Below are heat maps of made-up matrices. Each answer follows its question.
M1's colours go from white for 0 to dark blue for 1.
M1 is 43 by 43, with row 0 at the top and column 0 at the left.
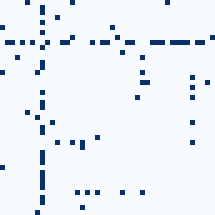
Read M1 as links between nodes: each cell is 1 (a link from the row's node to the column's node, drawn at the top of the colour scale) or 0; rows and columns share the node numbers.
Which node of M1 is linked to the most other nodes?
node 8
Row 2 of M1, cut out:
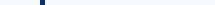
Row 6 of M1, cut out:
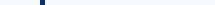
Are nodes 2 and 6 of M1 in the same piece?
yes
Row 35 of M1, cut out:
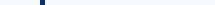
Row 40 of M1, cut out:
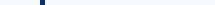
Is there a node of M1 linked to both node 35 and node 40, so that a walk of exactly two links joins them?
yes
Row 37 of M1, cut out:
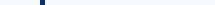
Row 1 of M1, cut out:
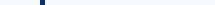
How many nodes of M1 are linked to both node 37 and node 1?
1
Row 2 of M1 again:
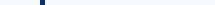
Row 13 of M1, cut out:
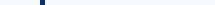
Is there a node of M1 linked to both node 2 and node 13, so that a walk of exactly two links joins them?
yes
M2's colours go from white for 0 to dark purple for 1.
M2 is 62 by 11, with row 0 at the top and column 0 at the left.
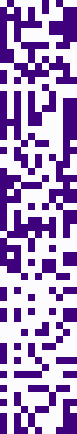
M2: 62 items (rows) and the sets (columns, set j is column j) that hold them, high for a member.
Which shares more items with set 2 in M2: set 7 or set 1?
set 7
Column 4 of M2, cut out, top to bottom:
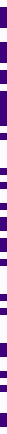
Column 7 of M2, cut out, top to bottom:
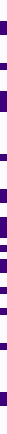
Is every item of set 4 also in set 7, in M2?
no
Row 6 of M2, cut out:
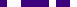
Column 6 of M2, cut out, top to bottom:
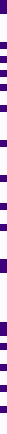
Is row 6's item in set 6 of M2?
yes
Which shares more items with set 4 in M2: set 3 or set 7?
set 7
